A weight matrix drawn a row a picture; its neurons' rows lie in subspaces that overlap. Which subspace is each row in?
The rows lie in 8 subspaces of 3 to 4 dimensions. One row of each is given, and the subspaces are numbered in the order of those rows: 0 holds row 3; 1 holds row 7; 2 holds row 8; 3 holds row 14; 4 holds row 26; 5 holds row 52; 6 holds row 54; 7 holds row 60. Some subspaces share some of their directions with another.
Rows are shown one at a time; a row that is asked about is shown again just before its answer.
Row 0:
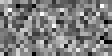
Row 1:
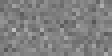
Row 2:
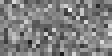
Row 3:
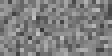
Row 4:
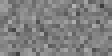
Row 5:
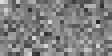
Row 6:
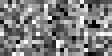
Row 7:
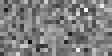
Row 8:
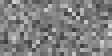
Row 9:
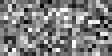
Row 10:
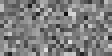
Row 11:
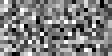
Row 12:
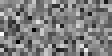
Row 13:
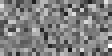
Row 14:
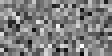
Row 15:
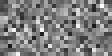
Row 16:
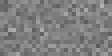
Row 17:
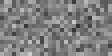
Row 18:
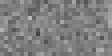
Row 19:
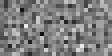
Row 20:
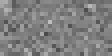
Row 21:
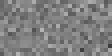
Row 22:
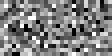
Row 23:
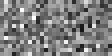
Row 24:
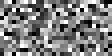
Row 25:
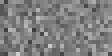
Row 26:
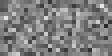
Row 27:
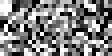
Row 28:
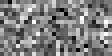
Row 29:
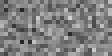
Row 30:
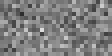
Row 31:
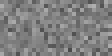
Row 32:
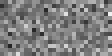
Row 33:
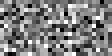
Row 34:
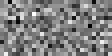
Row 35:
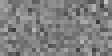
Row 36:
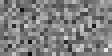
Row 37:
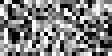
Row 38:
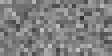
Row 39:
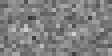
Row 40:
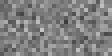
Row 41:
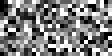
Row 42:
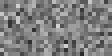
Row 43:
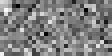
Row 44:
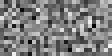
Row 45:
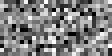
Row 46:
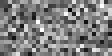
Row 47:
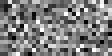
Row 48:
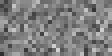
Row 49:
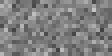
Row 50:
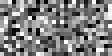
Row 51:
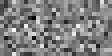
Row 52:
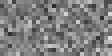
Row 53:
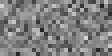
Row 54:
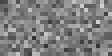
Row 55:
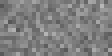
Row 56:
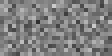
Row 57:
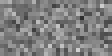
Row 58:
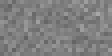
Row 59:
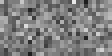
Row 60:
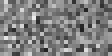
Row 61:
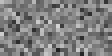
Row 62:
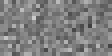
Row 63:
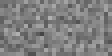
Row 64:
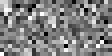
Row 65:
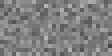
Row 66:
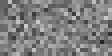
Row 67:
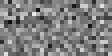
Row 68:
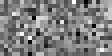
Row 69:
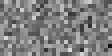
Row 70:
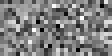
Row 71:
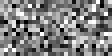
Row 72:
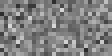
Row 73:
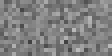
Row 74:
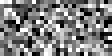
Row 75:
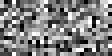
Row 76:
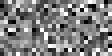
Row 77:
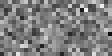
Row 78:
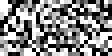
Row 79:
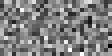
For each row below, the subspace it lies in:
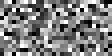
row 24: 1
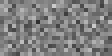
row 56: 5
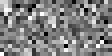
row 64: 3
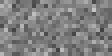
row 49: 6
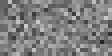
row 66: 2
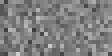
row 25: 2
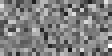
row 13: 7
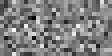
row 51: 1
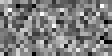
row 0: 3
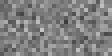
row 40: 4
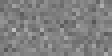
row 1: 4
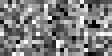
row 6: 3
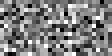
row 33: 7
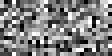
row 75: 5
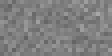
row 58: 4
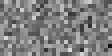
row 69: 7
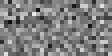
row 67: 2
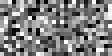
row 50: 0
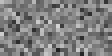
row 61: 3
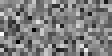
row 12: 3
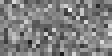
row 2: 2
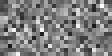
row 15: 4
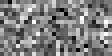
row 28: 3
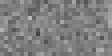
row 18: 0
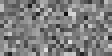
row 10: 7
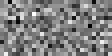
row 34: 2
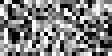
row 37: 2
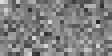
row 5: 6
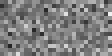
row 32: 5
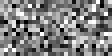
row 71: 4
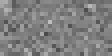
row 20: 3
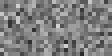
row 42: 3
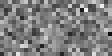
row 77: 1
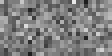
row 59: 0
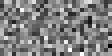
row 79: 7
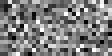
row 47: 2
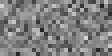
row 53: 0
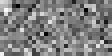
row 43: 3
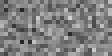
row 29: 1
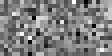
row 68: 0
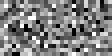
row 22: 1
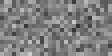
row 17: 0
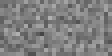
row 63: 5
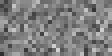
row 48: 6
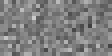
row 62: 7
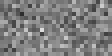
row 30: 4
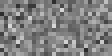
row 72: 3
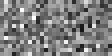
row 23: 7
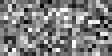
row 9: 4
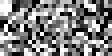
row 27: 6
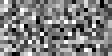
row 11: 7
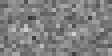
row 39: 1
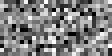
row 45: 1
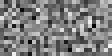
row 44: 5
